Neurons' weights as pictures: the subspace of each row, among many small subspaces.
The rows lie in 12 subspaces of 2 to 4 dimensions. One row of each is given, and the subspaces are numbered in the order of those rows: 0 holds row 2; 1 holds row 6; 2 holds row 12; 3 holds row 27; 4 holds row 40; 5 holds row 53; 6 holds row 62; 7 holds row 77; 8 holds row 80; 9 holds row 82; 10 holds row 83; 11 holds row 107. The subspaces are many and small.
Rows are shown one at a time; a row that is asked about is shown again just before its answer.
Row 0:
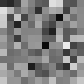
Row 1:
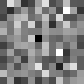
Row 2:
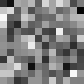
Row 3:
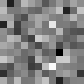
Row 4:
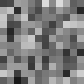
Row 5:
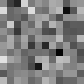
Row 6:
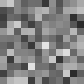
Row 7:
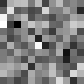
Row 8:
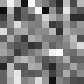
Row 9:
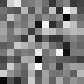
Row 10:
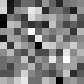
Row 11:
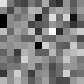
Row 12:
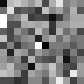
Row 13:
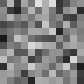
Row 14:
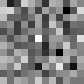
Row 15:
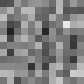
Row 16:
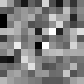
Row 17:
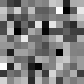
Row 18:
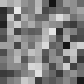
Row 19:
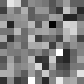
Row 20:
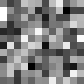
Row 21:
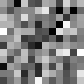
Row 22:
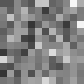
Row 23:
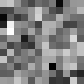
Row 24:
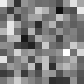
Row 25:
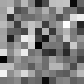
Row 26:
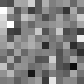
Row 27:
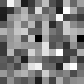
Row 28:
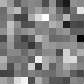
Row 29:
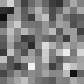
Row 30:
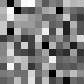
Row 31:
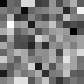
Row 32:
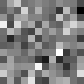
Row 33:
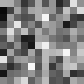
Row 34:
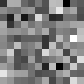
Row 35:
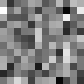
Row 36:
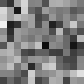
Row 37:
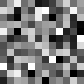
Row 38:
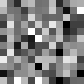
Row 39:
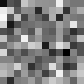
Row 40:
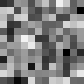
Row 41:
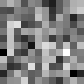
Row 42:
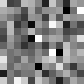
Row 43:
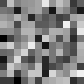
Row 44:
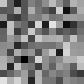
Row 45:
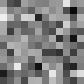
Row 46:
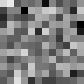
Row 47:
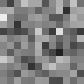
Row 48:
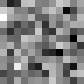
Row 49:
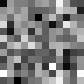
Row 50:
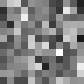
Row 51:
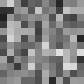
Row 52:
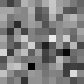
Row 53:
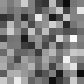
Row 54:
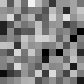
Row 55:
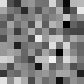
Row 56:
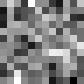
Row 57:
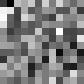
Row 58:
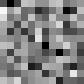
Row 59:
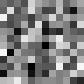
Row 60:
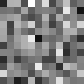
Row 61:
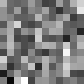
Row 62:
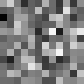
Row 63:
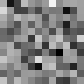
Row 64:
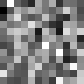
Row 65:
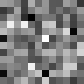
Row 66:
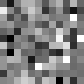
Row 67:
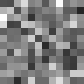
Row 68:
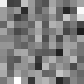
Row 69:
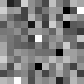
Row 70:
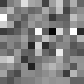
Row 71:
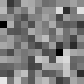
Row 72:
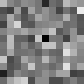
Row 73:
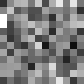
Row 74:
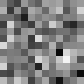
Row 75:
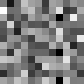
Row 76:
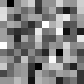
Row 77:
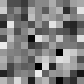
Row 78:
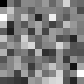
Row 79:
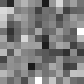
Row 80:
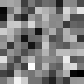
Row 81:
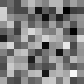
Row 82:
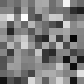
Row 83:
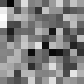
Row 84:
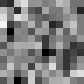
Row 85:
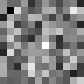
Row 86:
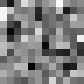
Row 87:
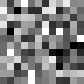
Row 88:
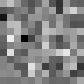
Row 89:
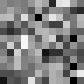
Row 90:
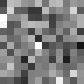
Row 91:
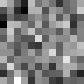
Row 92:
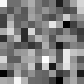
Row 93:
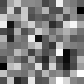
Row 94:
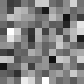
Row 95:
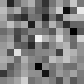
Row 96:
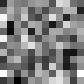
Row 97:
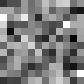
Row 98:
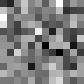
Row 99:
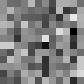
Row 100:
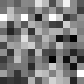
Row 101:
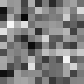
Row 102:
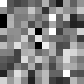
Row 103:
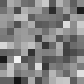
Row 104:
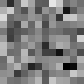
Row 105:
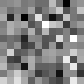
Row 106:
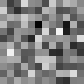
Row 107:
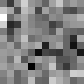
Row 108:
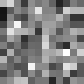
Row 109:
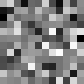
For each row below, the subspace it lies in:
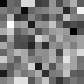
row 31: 8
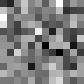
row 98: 7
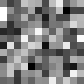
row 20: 8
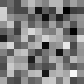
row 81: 8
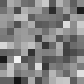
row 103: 8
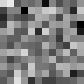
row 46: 1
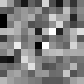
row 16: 6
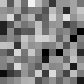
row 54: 9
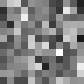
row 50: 7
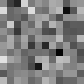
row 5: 7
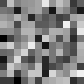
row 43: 8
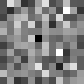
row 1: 3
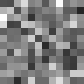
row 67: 7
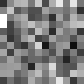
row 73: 2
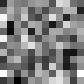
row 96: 5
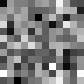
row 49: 5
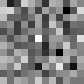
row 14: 3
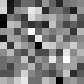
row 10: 2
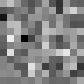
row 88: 10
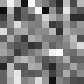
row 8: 10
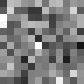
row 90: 2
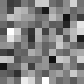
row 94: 1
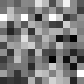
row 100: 5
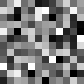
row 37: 1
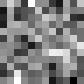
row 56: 10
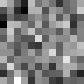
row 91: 10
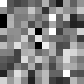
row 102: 6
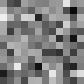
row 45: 9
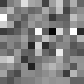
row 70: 6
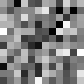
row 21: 9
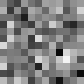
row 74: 7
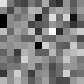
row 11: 6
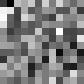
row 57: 0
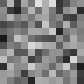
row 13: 8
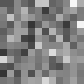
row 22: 1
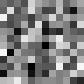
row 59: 10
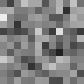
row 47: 6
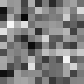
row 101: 8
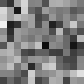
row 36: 11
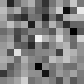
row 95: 8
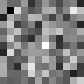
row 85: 10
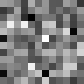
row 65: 8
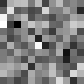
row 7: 2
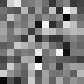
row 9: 11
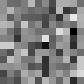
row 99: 8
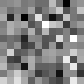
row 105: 5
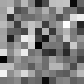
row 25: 1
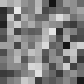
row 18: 9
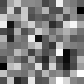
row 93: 7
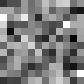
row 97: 9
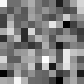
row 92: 5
